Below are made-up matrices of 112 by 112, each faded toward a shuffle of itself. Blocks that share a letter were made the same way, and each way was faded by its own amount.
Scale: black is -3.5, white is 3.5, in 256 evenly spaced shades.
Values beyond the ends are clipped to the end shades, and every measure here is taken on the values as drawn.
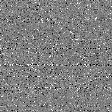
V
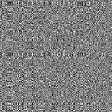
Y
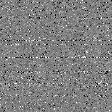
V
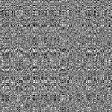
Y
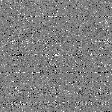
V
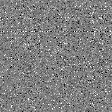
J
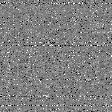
V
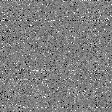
J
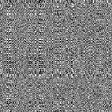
Y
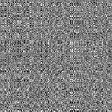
Y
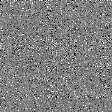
J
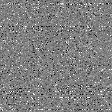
V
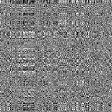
Y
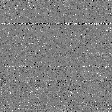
V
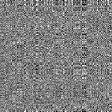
Y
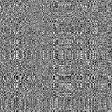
Y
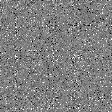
J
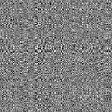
Y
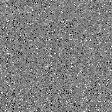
J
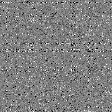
V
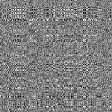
Y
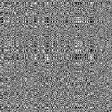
Y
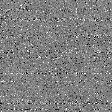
V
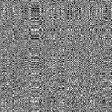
Y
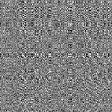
Y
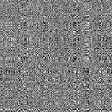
Y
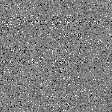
J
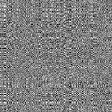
Y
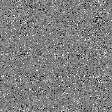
J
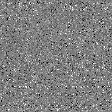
J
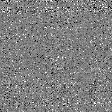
V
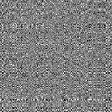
Y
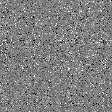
J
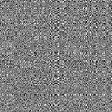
Y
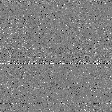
V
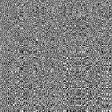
Y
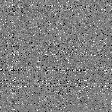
V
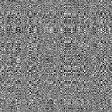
Y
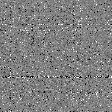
V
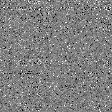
J
